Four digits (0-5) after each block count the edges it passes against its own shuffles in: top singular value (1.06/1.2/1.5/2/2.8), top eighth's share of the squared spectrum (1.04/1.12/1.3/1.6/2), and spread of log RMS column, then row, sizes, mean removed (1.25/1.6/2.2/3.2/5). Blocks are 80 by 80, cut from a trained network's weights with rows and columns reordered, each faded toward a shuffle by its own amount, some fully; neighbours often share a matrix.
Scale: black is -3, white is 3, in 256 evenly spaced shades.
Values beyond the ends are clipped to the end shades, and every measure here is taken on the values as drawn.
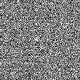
3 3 1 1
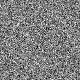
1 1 0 0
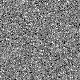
0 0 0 0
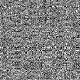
4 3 1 2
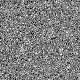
0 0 0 0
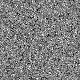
0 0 0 0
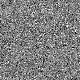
2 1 0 1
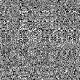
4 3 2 2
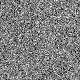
0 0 0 0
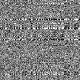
4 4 1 3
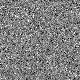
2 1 0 0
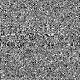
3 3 0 2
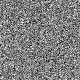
0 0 0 0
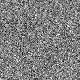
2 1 0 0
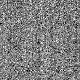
2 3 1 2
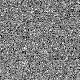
3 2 0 1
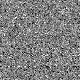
3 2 0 1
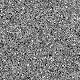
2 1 0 0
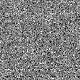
3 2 0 1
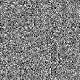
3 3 1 1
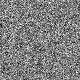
1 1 0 0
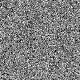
1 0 0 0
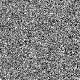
3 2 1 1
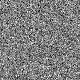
1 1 0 0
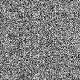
3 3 0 0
